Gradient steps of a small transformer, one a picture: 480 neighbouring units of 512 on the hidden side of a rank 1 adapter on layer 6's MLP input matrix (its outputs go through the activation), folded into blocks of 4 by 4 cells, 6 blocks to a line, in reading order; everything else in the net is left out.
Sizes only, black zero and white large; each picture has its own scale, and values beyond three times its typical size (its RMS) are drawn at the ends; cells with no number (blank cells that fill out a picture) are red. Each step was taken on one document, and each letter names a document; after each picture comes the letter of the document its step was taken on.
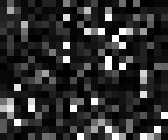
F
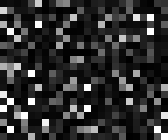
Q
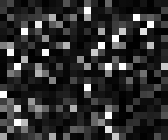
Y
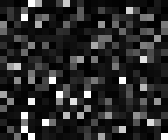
Q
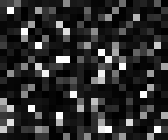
F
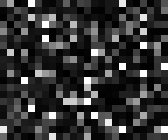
Y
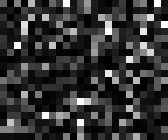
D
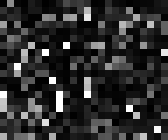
Y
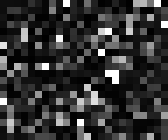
D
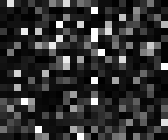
D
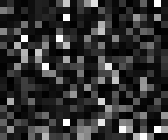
F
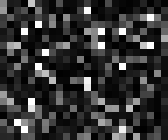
Y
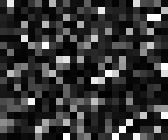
D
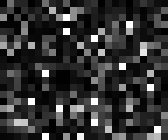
F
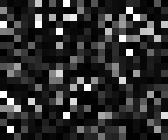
Q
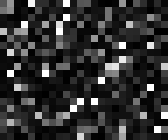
F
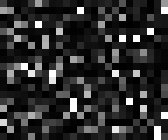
Q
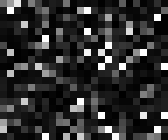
F
